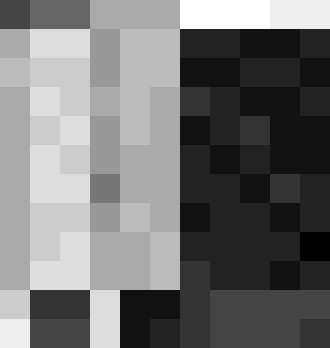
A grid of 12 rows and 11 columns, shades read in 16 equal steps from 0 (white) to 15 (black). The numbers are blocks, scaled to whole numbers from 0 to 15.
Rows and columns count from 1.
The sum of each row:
46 90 92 90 92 94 92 93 91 88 113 109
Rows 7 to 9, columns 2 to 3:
2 2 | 3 3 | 3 2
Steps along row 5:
down down up down up up down down up same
